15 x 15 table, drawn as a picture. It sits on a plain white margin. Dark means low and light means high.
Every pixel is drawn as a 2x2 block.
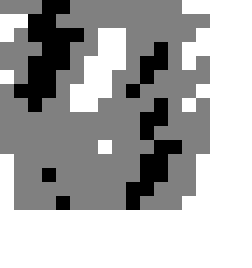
Calmest part: bottom middle. Odd rows or columns: none. Slope: none. Stripes: upright, repeating 2 times.
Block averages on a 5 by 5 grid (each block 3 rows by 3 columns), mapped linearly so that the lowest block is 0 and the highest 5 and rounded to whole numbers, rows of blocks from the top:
3 0 3 2 3
2 0 5 1 3
1 3 3 1 3
3 2 3 1 2
3 2 2 0 4
